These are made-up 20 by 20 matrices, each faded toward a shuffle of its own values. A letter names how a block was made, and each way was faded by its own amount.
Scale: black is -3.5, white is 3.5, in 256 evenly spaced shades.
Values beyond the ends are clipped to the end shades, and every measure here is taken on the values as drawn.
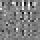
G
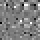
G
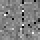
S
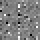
S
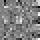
G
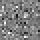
S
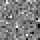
S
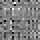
G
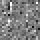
S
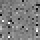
S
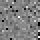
S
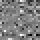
G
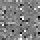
S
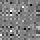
G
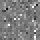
S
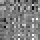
G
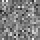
S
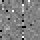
S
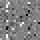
S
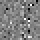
S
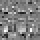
G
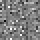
S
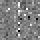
S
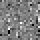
S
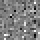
S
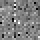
S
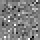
S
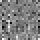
G
